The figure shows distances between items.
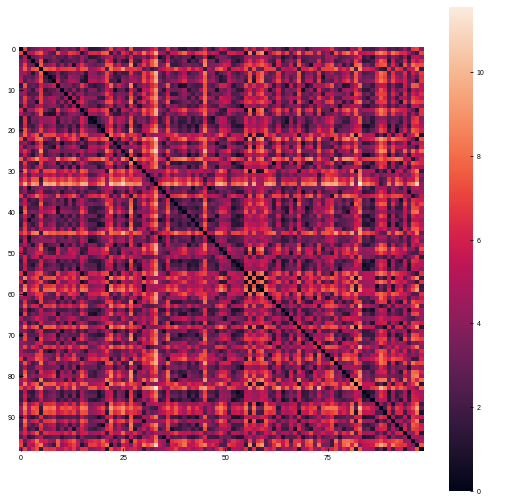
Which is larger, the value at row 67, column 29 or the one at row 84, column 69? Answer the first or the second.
the first
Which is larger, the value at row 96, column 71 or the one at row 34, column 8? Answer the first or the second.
the first
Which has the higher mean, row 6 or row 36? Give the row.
36
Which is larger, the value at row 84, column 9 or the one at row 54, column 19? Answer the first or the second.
the first
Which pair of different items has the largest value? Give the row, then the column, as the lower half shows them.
83, 33
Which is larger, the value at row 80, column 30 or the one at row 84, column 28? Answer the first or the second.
the first
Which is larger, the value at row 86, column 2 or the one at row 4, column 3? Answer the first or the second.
the second
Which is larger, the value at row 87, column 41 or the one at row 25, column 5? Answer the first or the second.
the second
